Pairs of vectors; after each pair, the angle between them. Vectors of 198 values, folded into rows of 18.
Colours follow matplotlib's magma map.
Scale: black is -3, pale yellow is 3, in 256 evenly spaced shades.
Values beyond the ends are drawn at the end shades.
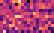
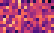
partly aligned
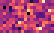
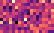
partly aligned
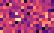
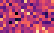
nearly opposite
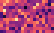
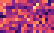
nearly parallel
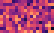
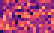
orthogonal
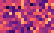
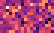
nearly opposite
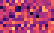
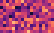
nearly parallel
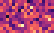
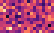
partly aligned
